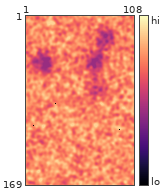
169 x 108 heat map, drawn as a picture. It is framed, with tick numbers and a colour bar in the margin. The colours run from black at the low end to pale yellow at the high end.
Mirror symmetry: none. Lone odd cells: 3, each lower than its neighbours. Dips: four. Histogram: skewed, a long tail of low values.
